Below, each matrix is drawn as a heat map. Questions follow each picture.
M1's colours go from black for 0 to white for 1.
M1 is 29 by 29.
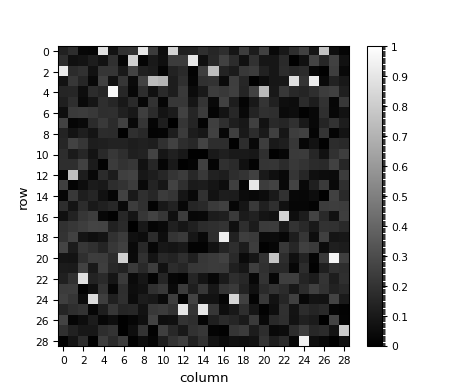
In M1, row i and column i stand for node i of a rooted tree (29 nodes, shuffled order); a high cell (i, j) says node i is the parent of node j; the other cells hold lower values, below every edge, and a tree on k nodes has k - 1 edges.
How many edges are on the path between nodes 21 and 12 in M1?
7
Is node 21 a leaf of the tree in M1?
yes
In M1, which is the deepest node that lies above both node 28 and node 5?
4
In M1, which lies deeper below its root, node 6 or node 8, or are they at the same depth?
node 6
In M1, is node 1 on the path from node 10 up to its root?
no
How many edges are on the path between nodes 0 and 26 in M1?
1
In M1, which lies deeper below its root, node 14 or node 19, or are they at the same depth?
node 19
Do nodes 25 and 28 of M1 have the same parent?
no
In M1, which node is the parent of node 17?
24
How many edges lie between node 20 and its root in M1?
6
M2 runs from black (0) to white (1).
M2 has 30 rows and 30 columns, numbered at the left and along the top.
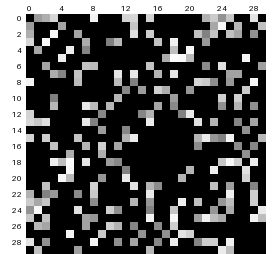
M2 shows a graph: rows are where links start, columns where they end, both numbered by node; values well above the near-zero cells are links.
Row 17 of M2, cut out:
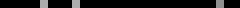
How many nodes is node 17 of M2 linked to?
3
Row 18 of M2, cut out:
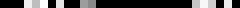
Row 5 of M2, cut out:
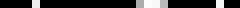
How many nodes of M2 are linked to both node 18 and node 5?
1
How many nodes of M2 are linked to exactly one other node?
0
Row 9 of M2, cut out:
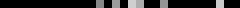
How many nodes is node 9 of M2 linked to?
6
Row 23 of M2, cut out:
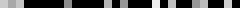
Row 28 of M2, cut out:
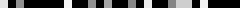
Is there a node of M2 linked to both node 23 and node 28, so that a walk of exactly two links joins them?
yes
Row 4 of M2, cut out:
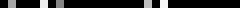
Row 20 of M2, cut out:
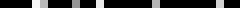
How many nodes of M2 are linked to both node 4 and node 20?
1
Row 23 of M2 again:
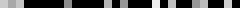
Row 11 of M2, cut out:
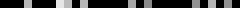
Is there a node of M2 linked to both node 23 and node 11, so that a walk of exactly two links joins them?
yes
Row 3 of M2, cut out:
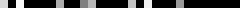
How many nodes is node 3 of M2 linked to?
8
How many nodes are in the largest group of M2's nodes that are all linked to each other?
5
